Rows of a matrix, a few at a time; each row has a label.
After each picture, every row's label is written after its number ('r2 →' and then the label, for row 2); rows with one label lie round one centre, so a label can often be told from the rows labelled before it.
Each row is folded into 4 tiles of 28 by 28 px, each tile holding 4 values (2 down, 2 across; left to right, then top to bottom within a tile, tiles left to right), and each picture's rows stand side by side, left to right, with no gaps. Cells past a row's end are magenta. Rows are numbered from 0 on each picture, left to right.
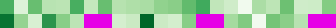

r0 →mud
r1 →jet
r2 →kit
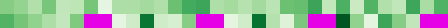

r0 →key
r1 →jet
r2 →jet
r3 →mud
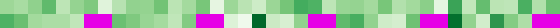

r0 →key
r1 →key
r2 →jet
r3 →key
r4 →mud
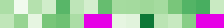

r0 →kit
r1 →jet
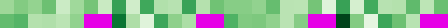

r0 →key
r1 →mud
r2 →key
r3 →mud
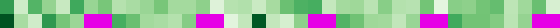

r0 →mud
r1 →key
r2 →jet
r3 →key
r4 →key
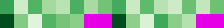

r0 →mud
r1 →mud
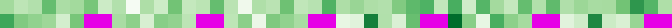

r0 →key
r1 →kit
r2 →kit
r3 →jet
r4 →mud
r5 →jet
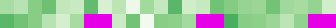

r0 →key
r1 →kit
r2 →key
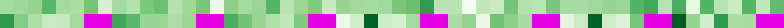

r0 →key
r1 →key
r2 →key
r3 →jet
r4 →kit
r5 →jet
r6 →mud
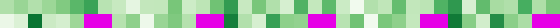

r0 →jet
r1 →kit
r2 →mud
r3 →kit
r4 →mud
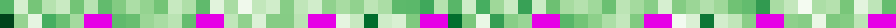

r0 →mud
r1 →key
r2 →kit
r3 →jet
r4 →mud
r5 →key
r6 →jet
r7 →kit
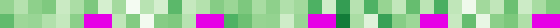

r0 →key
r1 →kit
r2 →key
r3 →mud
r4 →kit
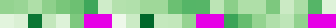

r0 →jet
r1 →jet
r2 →key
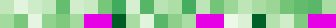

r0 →kit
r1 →mud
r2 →jet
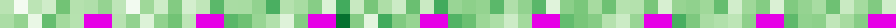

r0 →kit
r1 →kit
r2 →key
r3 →mud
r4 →key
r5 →key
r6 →key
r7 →key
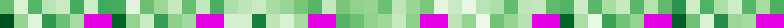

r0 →mud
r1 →mud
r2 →jet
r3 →key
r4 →kit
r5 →mud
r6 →mud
